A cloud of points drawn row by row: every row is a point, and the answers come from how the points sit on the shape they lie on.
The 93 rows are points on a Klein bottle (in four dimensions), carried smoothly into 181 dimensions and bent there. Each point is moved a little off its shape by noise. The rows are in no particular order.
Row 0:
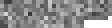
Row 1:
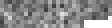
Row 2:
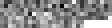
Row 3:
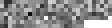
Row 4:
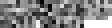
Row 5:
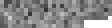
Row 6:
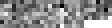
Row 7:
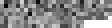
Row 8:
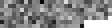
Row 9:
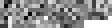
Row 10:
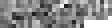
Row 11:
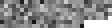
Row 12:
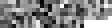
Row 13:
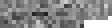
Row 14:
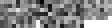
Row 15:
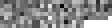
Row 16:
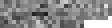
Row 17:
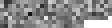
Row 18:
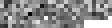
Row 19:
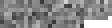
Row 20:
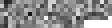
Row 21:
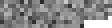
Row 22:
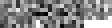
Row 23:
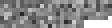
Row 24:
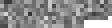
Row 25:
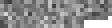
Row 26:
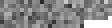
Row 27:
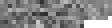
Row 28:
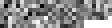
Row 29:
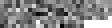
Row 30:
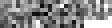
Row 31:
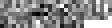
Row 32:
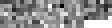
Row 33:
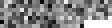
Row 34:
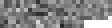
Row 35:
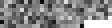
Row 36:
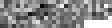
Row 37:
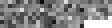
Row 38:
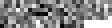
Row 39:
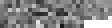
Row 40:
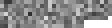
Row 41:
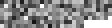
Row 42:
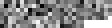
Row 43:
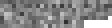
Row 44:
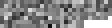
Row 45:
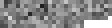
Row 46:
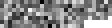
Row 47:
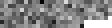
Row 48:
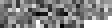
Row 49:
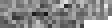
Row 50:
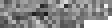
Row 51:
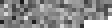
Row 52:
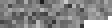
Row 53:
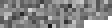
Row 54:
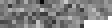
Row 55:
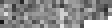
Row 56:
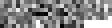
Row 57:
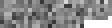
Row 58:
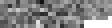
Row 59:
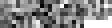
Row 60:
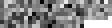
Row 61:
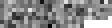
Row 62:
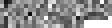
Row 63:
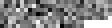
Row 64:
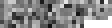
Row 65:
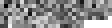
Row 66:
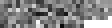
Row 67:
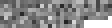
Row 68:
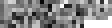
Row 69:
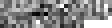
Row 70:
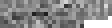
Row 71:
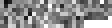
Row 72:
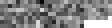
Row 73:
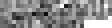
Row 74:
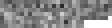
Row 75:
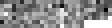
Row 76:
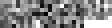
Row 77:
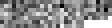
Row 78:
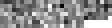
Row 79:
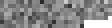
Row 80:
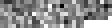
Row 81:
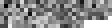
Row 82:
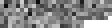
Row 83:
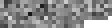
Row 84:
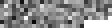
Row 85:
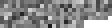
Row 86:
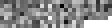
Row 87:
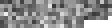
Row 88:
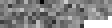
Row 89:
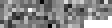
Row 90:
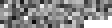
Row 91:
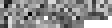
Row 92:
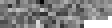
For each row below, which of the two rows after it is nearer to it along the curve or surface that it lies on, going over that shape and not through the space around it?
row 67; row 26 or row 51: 26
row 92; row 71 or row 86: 86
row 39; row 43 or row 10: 10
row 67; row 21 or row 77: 21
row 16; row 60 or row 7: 7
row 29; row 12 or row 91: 12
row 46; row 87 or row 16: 16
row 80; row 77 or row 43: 77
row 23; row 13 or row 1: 1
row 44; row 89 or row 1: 89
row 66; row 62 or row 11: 11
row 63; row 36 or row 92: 92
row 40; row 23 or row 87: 87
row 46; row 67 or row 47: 67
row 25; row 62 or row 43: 62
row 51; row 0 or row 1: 1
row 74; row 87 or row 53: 53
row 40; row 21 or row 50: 50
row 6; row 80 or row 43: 80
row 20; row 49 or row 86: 49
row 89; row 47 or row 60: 60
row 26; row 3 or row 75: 75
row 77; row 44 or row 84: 84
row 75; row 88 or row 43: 43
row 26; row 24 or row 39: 39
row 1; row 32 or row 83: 83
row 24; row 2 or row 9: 9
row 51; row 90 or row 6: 90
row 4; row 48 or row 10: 48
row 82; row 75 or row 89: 75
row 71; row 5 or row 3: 3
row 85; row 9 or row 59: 59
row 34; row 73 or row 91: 73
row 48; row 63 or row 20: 63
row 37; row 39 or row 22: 39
